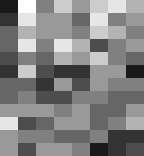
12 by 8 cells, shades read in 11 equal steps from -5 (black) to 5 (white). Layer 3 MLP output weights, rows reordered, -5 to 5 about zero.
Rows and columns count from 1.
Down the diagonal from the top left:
-4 4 1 4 1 1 0 -1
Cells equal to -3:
8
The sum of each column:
-9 14 -5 8 -1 7 -1 -4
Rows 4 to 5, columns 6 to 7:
-2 0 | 3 0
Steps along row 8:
up down same up same down same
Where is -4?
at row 1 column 1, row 6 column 8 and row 12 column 6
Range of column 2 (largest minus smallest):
7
